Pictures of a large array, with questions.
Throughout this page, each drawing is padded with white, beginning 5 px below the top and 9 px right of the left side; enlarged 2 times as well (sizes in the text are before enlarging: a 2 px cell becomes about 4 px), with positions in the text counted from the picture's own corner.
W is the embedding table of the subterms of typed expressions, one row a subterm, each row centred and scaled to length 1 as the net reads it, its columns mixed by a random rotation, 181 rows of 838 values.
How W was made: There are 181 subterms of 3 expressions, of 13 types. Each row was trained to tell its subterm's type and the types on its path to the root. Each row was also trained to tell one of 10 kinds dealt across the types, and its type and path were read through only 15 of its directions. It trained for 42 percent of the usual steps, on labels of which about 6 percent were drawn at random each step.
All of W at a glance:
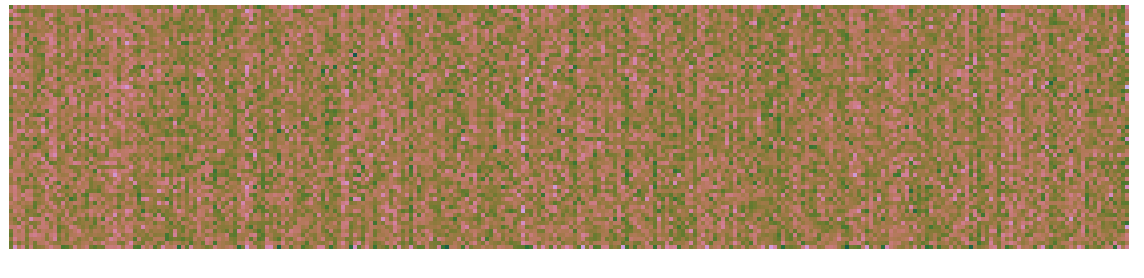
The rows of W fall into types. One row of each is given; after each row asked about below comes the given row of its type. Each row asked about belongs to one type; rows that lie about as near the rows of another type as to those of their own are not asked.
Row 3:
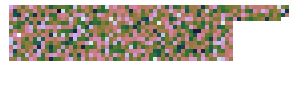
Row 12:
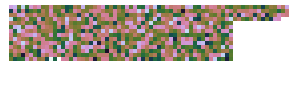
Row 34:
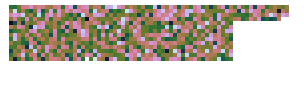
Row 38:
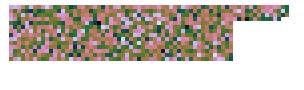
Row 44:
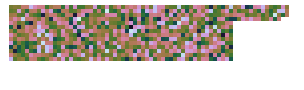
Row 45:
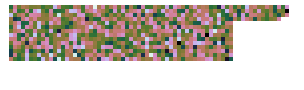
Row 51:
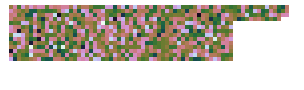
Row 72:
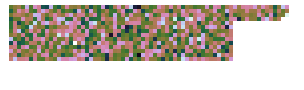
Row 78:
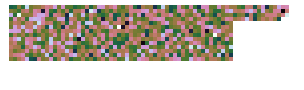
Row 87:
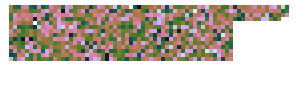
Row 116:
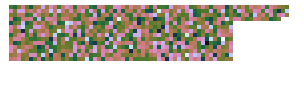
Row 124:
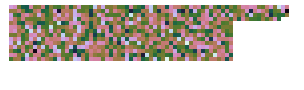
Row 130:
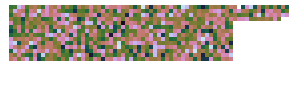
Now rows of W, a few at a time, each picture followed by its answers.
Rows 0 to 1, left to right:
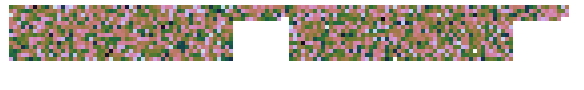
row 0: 87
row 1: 34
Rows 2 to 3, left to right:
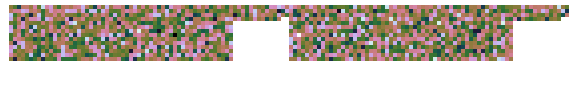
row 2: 34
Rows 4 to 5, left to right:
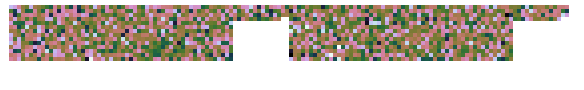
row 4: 44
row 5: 45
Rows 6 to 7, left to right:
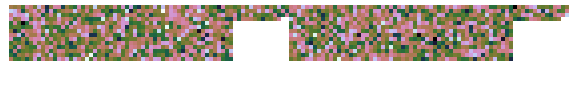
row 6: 72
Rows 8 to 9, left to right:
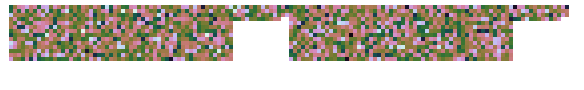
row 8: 44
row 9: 87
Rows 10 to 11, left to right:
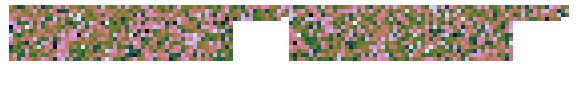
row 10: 45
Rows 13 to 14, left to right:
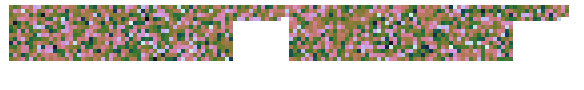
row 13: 116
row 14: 45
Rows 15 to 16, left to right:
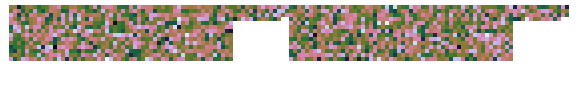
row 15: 45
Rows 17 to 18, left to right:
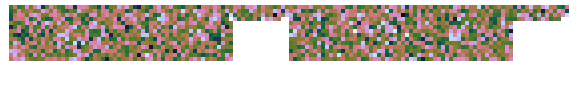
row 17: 130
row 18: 45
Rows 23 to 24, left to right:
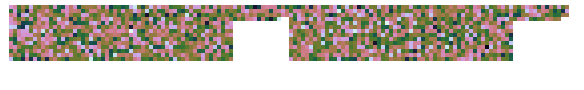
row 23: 44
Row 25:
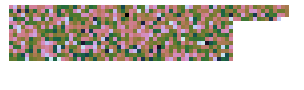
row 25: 12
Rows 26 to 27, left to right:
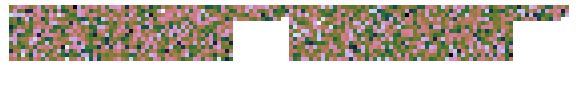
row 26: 130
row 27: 72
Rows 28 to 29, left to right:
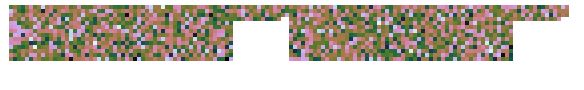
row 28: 124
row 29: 44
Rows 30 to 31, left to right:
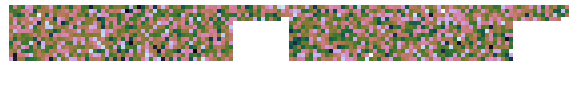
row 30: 3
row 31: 38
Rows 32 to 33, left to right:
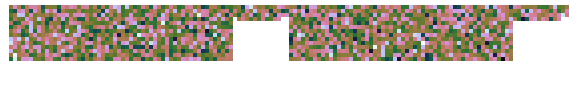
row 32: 130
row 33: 116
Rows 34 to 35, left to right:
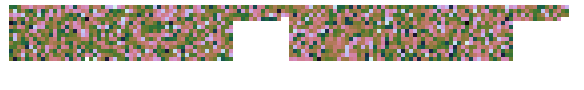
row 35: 44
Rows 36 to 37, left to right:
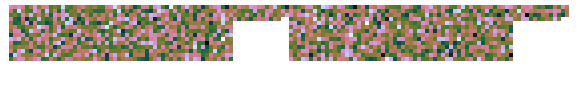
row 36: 116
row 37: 38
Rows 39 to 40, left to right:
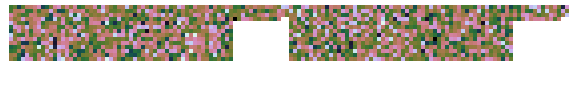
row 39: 45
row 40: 72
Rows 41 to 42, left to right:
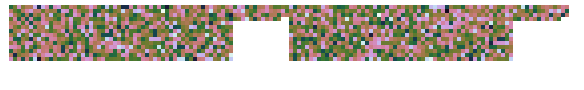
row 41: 3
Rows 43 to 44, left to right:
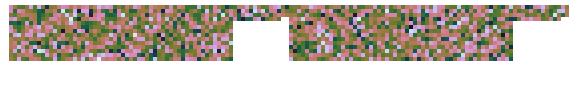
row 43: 51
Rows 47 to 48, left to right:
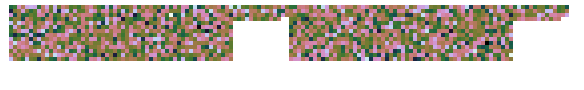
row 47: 44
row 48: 116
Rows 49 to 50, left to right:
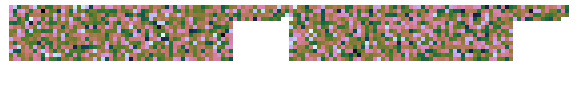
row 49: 78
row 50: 124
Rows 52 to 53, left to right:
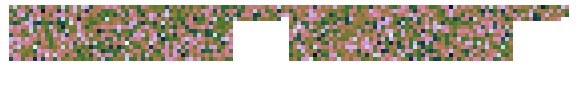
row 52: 78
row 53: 45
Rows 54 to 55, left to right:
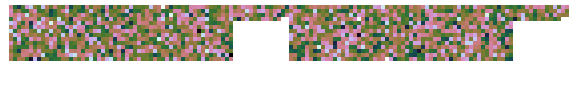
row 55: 45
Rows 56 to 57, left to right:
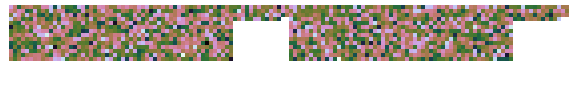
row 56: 38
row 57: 12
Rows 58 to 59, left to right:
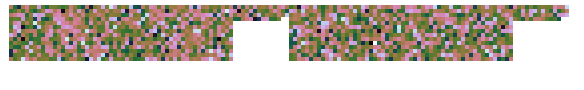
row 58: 45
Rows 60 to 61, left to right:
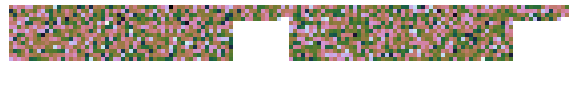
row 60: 44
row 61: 44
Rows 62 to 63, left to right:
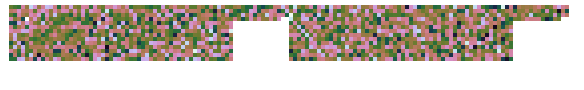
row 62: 34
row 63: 124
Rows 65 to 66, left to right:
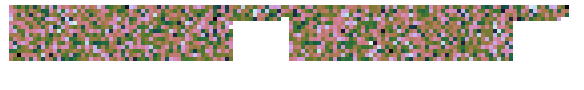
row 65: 124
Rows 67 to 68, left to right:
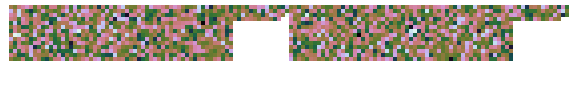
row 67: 72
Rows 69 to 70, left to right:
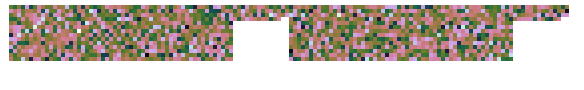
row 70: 45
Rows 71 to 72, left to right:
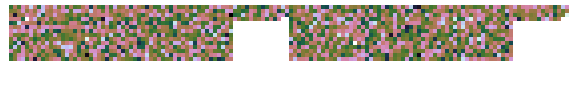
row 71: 34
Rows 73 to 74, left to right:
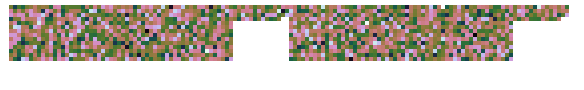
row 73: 45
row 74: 124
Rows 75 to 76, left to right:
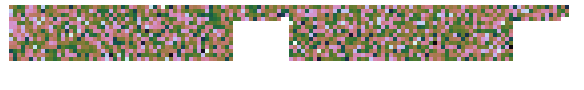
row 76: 87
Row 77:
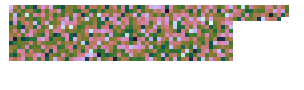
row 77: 38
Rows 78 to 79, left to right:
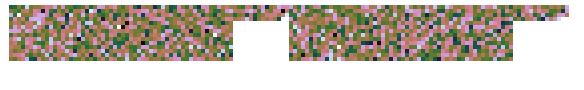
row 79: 12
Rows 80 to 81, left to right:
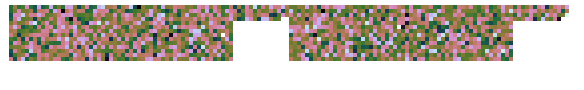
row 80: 87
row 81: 78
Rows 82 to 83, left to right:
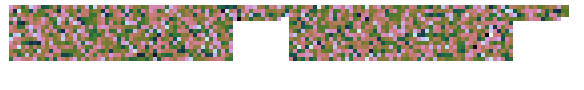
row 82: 72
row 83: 51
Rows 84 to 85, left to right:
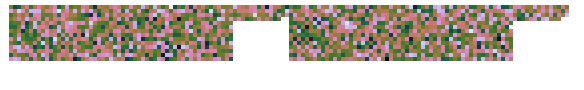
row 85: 116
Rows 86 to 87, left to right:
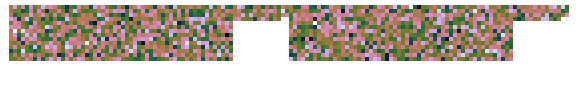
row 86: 124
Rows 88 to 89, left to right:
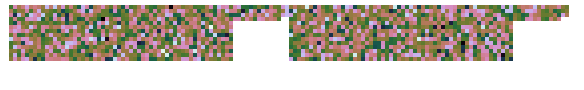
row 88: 78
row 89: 87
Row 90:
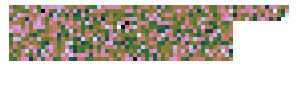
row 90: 78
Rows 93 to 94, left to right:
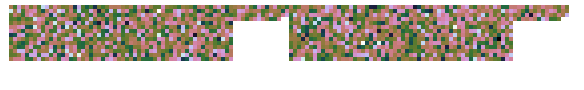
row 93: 116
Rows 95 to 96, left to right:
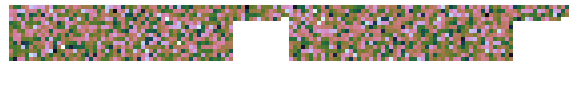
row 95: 34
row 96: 87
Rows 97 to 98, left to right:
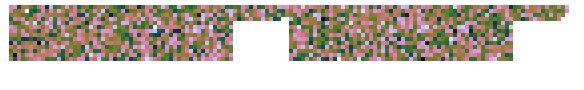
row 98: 12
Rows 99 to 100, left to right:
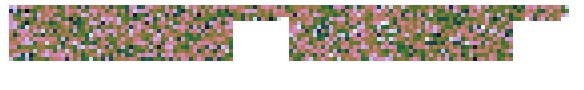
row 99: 44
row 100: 45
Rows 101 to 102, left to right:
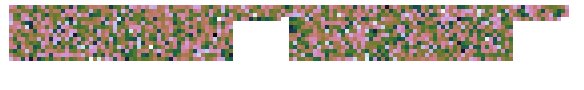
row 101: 44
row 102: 130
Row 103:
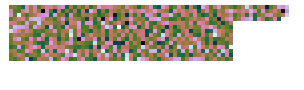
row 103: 78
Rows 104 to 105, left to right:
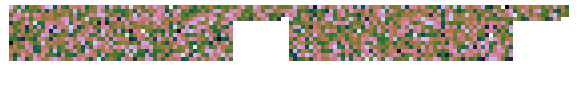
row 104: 38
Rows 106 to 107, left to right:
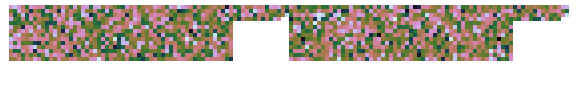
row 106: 12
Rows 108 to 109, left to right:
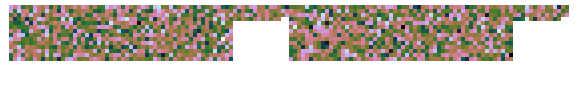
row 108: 116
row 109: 87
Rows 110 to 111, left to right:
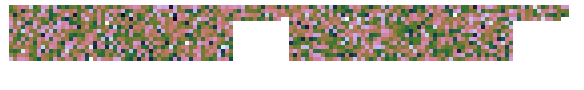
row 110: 44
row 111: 72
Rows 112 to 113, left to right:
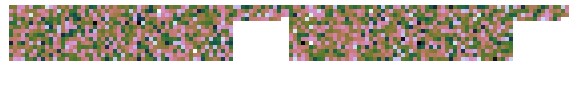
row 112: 116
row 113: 130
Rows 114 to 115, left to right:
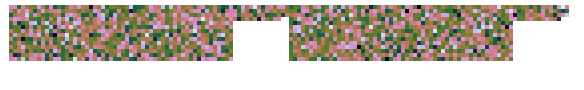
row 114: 72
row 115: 78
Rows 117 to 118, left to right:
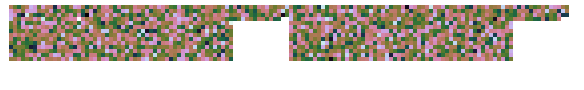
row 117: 3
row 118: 3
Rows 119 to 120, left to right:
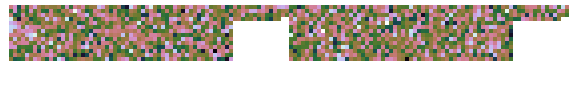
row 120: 87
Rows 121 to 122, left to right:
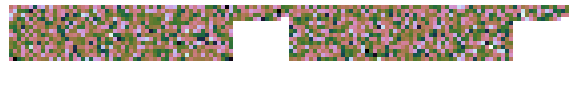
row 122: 72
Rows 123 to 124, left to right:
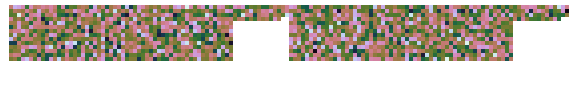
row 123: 12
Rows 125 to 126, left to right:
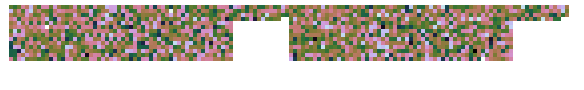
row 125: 3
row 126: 3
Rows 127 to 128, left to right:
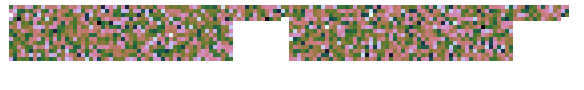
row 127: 3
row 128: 3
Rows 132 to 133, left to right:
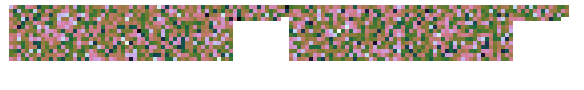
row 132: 87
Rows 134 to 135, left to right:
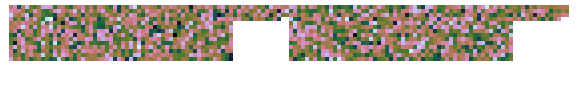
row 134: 38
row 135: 12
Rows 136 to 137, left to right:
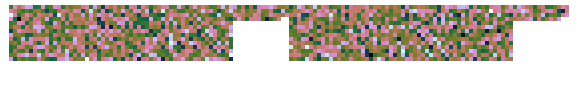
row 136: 3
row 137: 12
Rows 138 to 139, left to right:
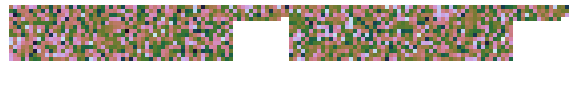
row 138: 44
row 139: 116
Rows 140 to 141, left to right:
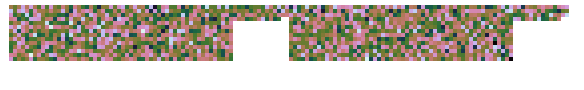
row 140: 3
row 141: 78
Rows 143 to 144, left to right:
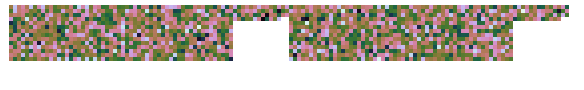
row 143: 12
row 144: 51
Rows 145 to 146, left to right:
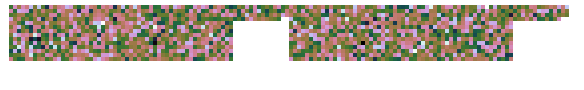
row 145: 51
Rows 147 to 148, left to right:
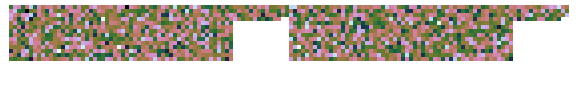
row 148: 3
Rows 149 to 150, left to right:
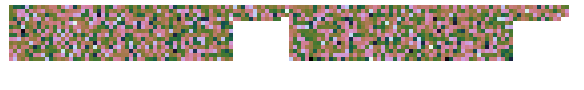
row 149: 130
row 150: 44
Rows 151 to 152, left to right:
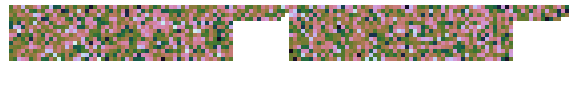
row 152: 124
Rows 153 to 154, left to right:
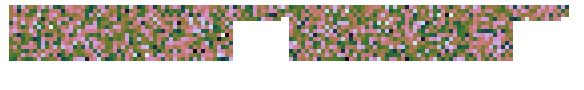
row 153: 124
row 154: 87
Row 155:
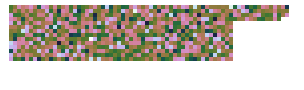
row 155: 44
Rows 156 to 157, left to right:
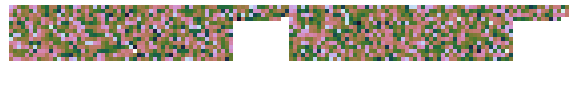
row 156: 72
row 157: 38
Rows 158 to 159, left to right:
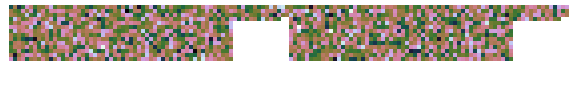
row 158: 3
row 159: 45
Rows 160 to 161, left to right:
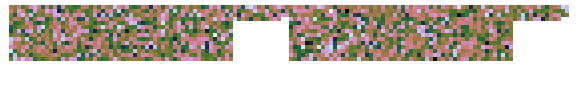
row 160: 130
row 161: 12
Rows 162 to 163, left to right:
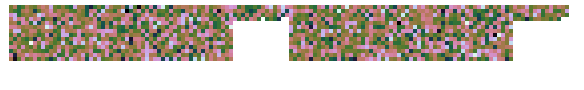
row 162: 3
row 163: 51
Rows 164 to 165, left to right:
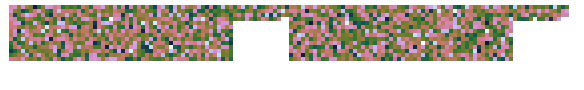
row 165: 116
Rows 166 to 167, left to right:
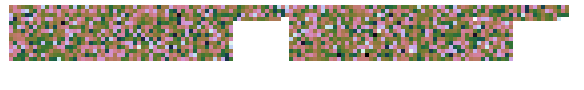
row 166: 12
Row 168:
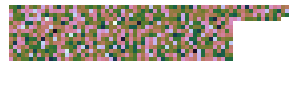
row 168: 3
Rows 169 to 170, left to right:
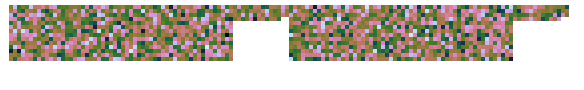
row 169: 124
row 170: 87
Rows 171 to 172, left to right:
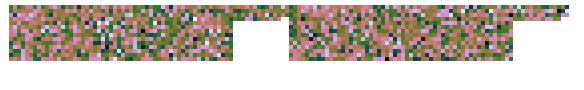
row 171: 87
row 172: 116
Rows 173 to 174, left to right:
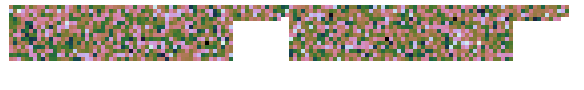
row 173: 116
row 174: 45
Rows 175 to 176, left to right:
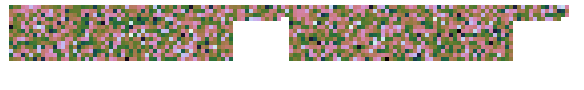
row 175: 116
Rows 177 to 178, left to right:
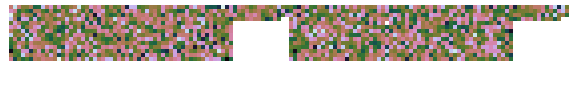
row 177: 124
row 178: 87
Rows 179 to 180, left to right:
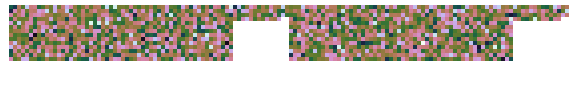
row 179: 87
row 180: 116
